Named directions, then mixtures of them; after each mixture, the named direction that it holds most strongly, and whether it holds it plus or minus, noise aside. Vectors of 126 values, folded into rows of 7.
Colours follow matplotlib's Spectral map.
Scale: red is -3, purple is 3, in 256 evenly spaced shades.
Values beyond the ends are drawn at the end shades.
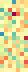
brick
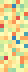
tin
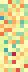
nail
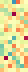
brick, plus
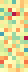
brick, plus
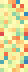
tin, minus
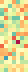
tin, minus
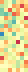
brick, plus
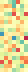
tin, plus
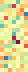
tin, minus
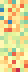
nail, plus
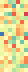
nail, minus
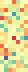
tin, minus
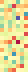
tin, minus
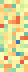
tin, plus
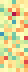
brick, plus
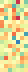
tin, plus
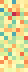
brick, plus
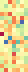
nail, plus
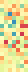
brick, plus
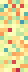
nail, plus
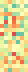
nail, plus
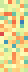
nail, plus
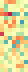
brick, minus
